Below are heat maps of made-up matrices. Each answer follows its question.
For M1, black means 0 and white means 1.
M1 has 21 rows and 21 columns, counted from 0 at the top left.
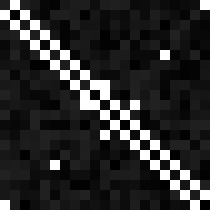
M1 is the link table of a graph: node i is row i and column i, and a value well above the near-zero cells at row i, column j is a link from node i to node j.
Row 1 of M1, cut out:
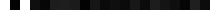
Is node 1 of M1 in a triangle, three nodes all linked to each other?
no
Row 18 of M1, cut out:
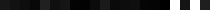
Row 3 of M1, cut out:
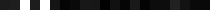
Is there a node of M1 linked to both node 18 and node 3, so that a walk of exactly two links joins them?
no
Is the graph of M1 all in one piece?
yes
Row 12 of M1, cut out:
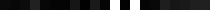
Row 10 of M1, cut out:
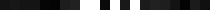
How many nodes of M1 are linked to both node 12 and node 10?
2
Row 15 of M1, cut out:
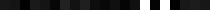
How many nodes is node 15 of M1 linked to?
2
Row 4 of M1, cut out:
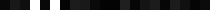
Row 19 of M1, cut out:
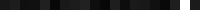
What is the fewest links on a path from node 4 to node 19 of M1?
5
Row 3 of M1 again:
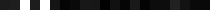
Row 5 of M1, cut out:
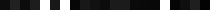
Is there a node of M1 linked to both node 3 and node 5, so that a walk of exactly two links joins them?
yes
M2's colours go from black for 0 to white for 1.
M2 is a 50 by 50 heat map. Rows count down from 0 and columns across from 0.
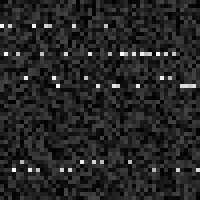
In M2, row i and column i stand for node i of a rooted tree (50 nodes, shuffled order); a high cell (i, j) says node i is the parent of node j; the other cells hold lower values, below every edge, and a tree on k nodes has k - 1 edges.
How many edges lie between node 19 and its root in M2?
0
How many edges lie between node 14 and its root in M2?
2
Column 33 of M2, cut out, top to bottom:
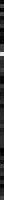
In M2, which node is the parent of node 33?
13
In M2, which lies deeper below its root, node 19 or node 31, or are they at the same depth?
node 31
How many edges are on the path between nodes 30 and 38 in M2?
4
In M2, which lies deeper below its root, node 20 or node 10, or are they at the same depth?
the same depth
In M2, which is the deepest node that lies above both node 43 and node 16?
13
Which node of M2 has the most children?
13
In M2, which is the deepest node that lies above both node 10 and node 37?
13
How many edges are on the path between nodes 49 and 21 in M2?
3
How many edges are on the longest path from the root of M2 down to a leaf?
2
